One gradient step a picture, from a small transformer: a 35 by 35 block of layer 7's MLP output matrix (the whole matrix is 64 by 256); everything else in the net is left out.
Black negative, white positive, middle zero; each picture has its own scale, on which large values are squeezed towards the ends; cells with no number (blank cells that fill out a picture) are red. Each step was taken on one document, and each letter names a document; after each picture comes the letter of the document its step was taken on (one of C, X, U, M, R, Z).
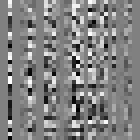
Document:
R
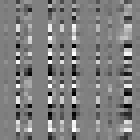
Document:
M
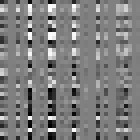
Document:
M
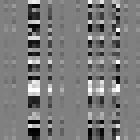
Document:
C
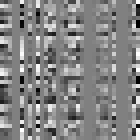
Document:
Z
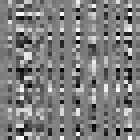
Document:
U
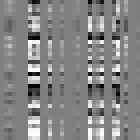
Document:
C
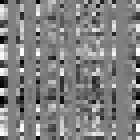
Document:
Z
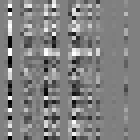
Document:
R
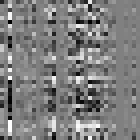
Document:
R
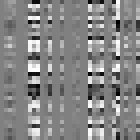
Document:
C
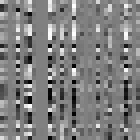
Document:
M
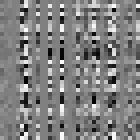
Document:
U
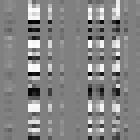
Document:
C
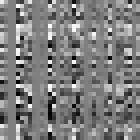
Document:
M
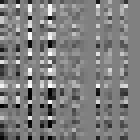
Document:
M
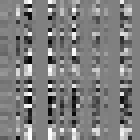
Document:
M
